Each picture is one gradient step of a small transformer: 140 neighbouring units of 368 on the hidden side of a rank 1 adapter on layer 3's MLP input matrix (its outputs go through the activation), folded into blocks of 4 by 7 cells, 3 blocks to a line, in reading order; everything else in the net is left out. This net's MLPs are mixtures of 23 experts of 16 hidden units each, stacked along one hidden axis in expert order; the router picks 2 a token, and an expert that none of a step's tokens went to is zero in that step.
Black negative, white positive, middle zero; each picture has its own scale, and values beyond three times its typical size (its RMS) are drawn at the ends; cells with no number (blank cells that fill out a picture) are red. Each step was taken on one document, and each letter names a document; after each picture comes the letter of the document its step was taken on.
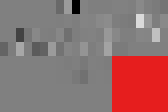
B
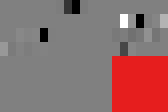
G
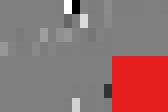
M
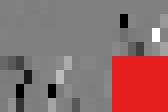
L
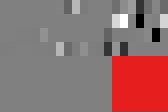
G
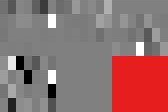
L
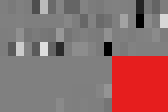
B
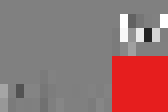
G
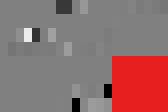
M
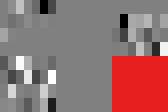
L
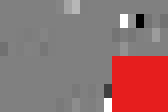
G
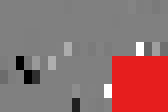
M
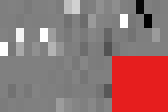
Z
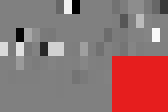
B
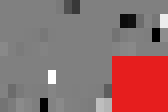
G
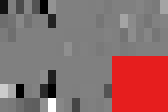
L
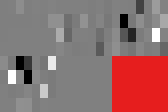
L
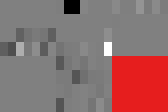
B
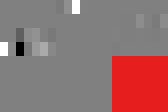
B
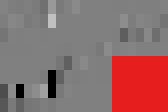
L
